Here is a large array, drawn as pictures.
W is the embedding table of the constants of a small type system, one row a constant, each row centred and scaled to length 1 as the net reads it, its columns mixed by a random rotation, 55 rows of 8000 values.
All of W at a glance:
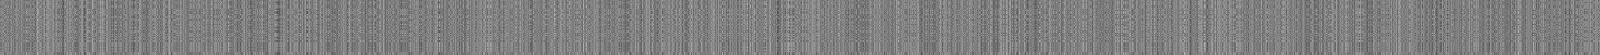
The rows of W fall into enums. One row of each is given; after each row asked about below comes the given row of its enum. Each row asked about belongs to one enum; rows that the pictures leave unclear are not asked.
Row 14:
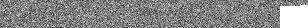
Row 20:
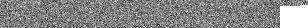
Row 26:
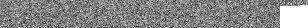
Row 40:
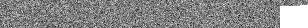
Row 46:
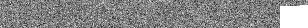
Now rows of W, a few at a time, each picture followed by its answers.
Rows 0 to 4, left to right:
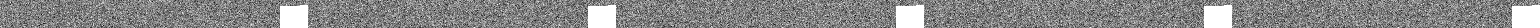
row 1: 26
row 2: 40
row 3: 26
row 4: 26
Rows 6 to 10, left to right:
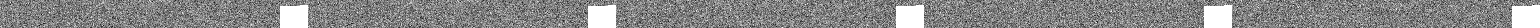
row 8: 26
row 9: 20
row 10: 14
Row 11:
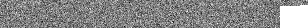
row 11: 20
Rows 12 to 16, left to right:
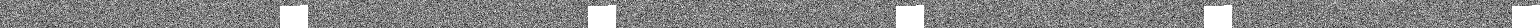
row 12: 40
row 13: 20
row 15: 26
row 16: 46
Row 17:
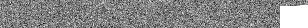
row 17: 46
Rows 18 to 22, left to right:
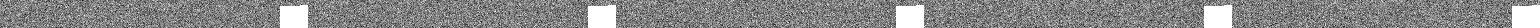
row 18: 14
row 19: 20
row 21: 26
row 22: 46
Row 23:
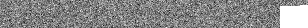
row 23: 26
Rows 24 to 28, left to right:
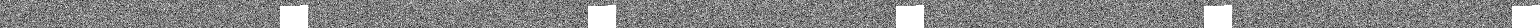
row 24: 14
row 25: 46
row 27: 40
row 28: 26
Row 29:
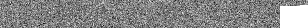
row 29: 46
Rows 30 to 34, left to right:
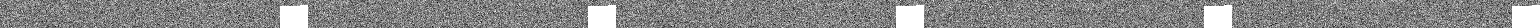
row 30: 40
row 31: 20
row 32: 40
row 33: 14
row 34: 46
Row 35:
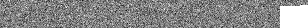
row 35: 14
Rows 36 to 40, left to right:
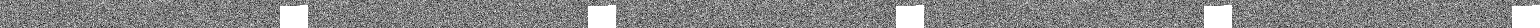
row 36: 46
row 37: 20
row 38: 26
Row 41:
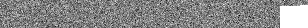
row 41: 40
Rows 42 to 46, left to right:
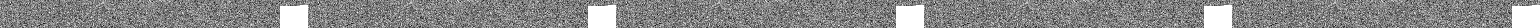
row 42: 46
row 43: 46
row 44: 46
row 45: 46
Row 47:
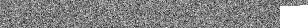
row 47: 26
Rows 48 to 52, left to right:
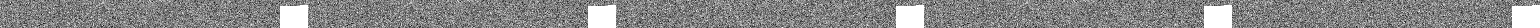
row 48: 46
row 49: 46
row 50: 26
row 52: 20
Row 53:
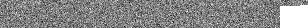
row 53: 20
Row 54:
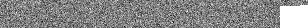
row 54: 20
